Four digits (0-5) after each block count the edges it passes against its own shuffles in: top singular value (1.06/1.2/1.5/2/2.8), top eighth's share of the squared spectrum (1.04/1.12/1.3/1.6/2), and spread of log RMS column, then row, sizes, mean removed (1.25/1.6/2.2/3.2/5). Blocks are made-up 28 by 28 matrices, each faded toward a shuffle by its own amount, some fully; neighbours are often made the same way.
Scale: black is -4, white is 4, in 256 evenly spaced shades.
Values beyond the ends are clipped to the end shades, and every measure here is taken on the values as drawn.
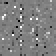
2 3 1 0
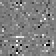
2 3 1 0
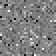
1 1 1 1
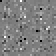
1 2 1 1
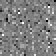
2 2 0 0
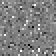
1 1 0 0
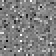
0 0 0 0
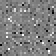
2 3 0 1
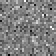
1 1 0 0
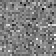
1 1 0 1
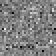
1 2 0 1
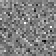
1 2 0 1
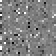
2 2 1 0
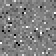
0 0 0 0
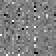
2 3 2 0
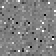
0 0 0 0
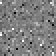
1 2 1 0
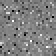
0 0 0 0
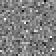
1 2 0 0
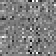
3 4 1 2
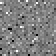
0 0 0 0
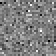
2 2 0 0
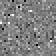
0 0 0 0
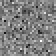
0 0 0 0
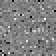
1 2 0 0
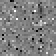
2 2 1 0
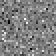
1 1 0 0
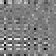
4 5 2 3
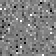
0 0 0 0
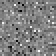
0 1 0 0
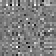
3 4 1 2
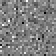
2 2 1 0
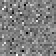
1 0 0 0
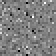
2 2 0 0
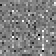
2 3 1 0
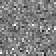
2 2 0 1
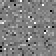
2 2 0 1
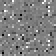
1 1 0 0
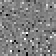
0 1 0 0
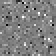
1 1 0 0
